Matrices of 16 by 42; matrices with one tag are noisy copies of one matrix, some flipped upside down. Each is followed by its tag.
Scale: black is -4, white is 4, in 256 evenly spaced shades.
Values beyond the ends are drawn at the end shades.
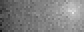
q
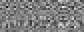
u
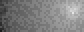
q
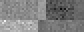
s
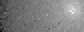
q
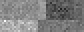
s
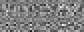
u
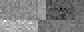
s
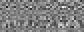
u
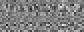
u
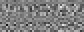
u
